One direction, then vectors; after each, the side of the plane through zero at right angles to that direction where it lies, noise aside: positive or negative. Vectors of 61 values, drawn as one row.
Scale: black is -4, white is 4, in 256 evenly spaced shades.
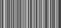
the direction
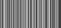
positive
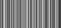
positive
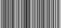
negative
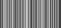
positive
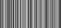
positive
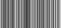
negative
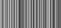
positive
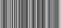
negative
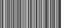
positive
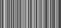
positive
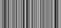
negative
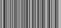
negative
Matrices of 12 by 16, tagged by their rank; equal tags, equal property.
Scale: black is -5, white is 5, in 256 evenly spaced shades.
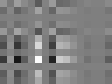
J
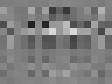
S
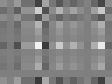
J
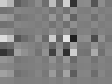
J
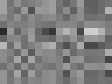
S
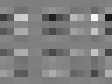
J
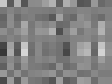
S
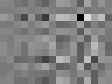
S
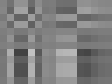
J
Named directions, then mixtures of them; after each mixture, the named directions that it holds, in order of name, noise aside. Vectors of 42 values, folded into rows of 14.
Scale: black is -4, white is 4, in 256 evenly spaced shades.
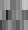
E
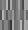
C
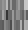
C, E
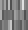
C, E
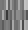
C, E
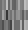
C, E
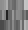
C, E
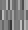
C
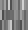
C, E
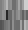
C, E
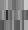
C, E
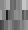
E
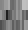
E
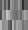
C, E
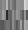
C, E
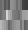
E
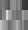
E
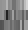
C, E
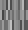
C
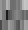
E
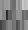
E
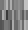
C, E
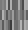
C
